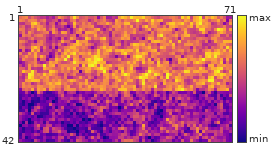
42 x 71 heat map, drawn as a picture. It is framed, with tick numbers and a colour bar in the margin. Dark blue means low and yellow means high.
Grain: blotchy. Stripes: none. Seam: horizontal, 60% of the way down, the top part higher. Ninth with the lowest average: bottom left. Average level on the scale: 50%.
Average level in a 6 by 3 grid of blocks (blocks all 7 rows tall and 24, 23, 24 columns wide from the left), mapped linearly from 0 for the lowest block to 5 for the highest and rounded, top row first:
445
444
455
333
011
012
